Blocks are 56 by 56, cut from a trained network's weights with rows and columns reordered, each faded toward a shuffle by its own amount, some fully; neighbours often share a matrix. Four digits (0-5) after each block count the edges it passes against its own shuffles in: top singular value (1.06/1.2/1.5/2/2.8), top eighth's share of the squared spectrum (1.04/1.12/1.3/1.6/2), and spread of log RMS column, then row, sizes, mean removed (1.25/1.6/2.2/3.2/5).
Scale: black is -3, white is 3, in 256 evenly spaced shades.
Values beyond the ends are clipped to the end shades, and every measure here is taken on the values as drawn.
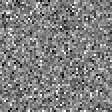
0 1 0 0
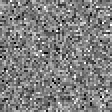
0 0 0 0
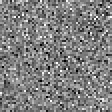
0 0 0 0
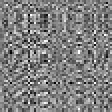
4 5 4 3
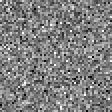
1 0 0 0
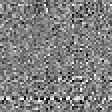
4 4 1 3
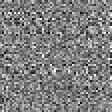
4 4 1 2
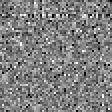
3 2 0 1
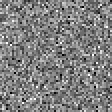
2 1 0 0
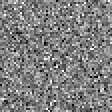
2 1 0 0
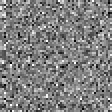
3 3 2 1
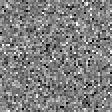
2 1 0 0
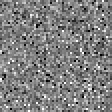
2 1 1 0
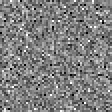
2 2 0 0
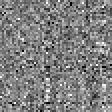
3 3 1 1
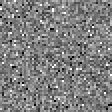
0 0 0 0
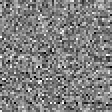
3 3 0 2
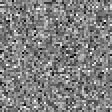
1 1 0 0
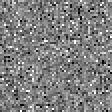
0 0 0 0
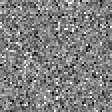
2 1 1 0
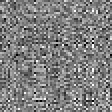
4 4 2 2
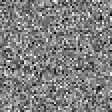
2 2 1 0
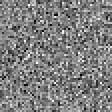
1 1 0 0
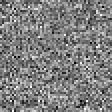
3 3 1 0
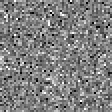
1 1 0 0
